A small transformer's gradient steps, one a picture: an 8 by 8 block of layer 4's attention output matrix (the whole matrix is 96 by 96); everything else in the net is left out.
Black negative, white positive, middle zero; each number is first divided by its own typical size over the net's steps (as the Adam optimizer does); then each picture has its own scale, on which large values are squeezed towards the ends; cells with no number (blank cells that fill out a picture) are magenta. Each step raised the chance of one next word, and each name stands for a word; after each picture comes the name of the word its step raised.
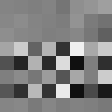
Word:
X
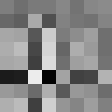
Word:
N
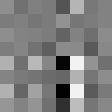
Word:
X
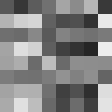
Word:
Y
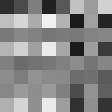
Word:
Y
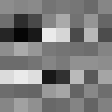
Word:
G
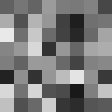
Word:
G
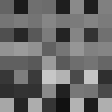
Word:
G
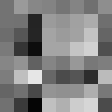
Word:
Y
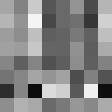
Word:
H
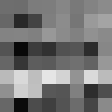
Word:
H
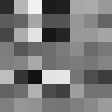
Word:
G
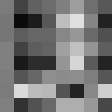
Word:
H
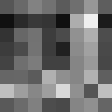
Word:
H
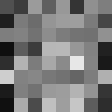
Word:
Y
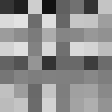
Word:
Y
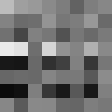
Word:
X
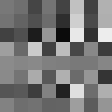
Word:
G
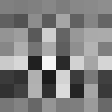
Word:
N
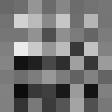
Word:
X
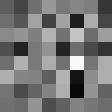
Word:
N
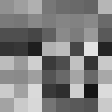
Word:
X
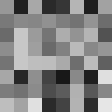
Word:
N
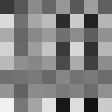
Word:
Y
